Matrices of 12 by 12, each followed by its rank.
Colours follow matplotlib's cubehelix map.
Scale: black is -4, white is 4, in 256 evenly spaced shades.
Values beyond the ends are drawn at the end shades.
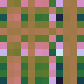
one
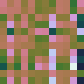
two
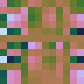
two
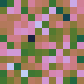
full rank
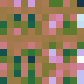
two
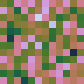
full rank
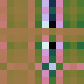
one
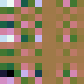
one
